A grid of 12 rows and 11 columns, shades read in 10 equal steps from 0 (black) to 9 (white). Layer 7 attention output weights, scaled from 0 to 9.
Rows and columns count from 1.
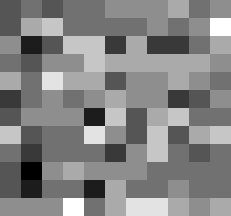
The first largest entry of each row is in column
9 11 4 5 3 6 6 5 8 4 6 4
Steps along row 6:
up up down up up down same down up up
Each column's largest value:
7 6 8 9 8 7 8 8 7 6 9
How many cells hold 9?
2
